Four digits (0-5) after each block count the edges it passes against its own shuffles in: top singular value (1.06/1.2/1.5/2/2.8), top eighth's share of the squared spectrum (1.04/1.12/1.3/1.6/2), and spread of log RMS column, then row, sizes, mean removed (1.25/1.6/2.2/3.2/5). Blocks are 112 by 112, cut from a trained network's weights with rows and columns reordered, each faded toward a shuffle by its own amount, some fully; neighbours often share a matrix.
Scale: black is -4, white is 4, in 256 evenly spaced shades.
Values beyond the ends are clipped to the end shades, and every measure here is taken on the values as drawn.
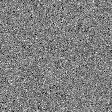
0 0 0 0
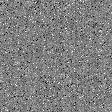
1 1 0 0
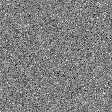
1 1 0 0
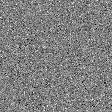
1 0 0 0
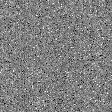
1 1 0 0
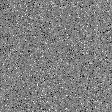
0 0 0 0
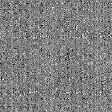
3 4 1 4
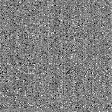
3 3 1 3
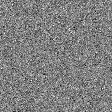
0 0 0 0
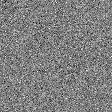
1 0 0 0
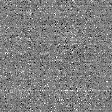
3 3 3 1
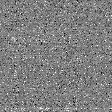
2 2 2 0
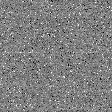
1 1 0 0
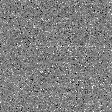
1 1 0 0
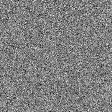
0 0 0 0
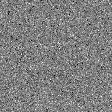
1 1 0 0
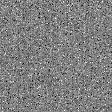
2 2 0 1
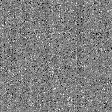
2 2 0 2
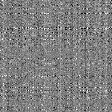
4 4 1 4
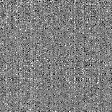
3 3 1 3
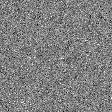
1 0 0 0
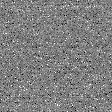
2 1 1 0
